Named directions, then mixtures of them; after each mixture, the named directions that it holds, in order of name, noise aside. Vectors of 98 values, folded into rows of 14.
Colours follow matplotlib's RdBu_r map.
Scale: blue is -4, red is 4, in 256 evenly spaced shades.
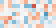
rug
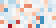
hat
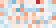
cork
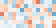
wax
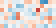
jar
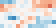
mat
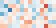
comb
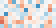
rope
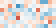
jar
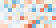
comb, cork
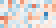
rope, rug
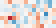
mat, rug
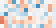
rope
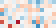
cork, hat, rope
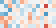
comb, rope, rug
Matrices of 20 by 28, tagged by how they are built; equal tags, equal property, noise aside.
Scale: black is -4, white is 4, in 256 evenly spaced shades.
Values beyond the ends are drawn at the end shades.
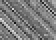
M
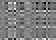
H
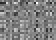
H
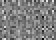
H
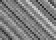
M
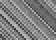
M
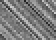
M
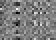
H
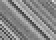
M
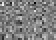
H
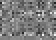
H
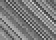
M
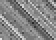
M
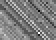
M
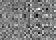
H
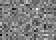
H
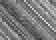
M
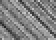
M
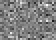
H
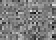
H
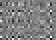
H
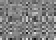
H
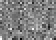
H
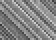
M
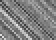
M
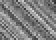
M
